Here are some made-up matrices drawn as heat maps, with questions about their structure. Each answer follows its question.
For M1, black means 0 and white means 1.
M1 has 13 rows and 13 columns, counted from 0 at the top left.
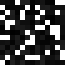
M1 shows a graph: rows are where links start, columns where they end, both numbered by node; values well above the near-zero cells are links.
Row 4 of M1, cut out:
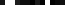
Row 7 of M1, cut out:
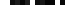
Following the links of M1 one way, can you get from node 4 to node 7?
yes
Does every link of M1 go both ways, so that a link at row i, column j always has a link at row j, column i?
no
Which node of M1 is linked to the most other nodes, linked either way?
node 11
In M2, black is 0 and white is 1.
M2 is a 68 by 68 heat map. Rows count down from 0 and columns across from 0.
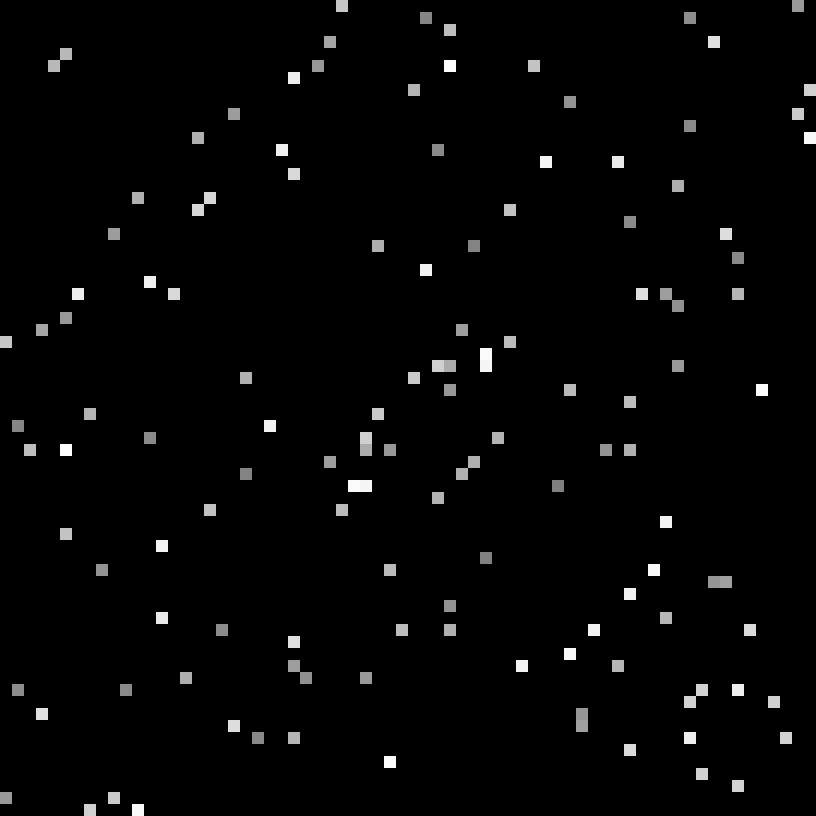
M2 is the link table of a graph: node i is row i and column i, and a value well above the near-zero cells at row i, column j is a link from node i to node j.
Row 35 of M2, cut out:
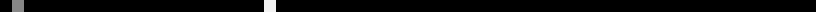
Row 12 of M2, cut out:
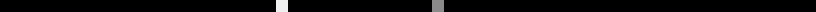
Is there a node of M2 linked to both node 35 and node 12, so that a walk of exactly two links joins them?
no
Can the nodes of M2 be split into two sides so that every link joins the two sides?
no
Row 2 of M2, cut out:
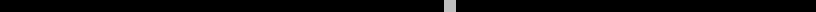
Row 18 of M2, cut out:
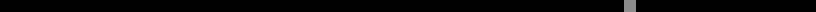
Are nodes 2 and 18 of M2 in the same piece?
yes
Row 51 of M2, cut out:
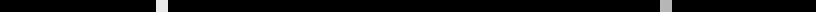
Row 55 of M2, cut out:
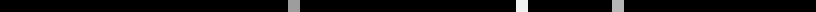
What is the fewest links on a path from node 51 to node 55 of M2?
1
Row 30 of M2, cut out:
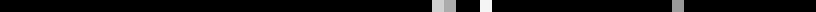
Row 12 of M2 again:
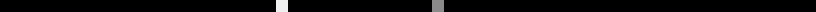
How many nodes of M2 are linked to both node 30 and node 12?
1
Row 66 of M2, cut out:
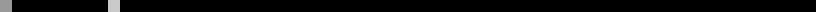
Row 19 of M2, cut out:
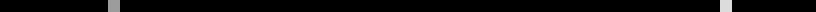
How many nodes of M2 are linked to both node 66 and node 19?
1
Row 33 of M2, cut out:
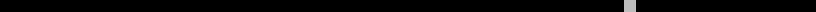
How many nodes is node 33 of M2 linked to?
1
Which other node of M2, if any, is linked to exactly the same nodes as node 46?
node 29
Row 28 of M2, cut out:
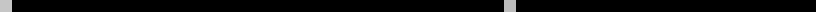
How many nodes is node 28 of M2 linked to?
2
